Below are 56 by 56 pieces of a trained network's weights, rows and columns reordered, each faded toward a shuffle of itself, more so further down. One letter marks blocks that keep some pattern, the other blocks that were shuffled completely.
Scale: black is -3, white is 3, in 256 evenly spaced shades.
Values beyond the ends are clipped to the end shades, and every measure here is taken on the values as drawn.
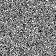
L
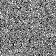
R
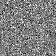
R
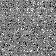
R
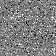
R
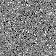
L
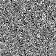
R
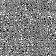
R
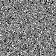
R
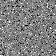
L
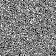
L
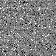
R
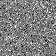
L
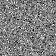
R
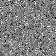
L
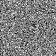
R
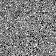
R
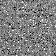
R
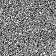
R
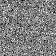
L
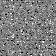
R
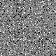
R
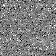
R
